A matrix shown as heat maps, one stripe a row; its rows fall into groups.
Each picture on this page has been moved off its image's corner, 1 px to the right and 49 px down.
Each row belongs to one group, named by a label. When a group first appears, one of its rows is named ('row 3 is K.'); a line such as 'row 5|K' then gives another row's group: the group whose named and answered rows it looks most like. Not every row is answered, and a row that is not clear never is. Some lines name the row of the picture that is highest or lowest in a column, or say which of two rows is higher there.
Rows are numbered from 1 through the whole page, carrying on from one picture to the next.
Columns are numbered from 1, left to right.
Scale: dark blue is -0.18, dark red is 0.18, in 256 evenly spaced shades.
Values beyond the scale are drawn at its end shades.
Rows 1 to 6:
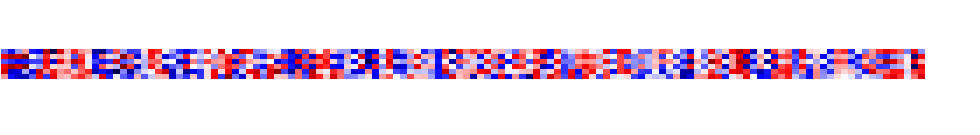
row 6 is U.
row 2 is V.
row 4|V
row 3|U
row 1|U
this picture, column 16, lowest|5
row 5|U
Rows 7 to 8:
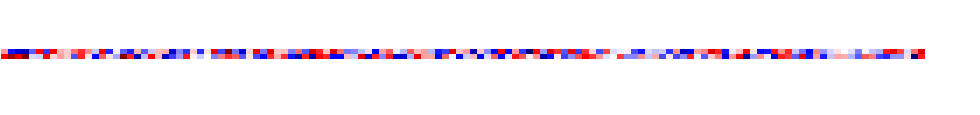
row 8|V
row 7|U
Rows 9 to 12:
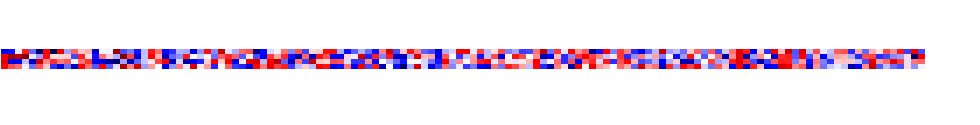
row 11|U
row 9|U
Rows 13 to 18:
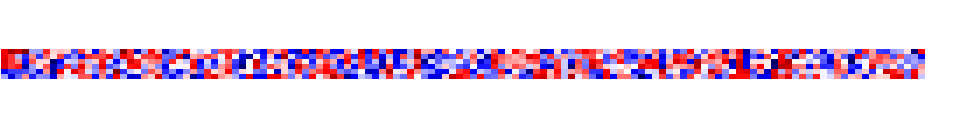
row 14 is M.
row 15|M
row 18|U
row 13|V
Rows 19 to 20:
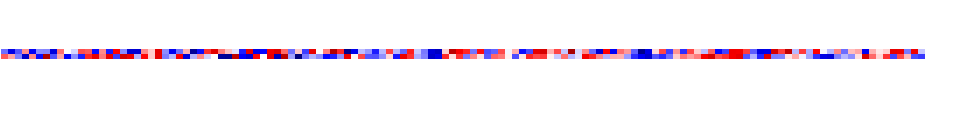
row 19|U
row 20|M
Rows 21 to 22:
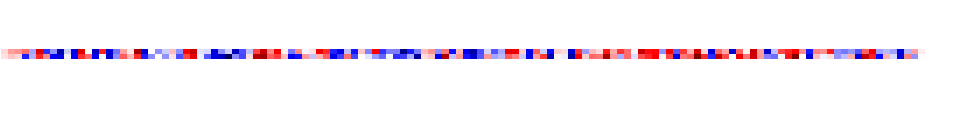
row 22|V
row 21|V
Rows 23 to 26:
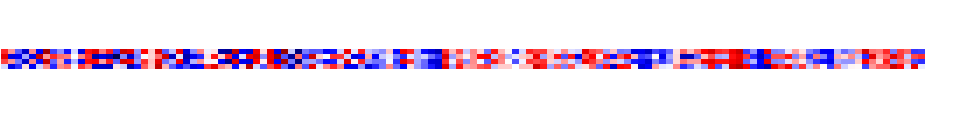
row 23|M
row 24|U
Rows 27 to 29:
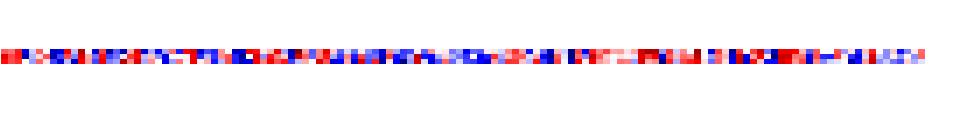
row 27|V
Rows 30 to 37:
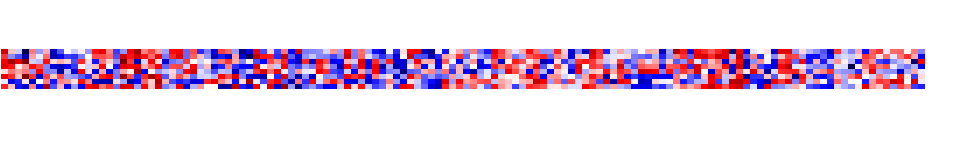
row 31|M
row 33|M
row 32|V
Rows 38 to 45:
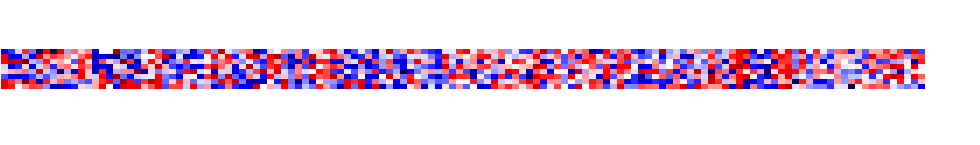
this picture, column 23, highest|41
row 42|V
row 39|U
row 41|U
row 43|U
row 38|U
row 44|M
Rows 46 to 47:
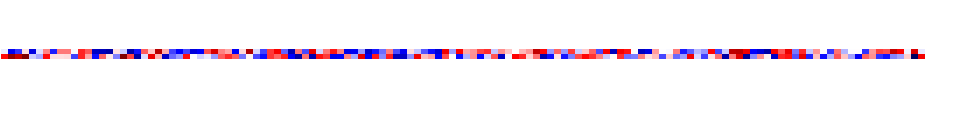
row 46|U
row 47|V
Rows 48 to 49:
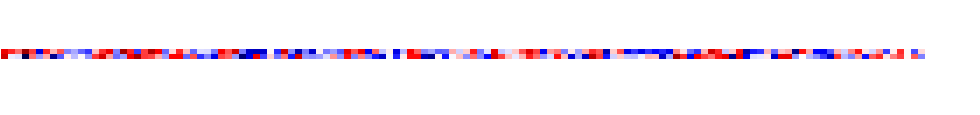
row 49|M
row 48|M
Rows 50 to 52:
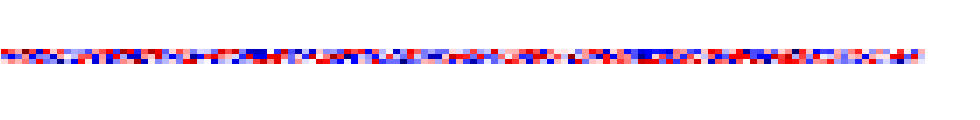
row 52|V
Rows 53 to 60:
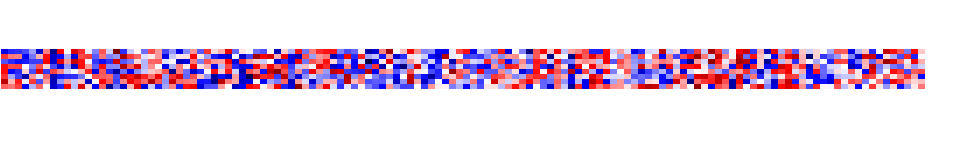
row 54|V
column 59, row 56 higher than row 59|No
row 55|U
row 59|M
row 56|V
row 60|V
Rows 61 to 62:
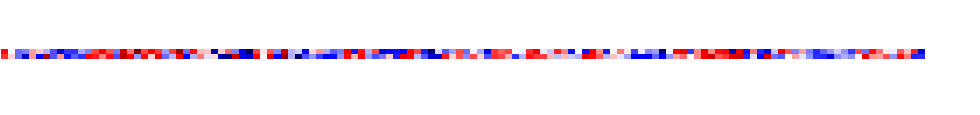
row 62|M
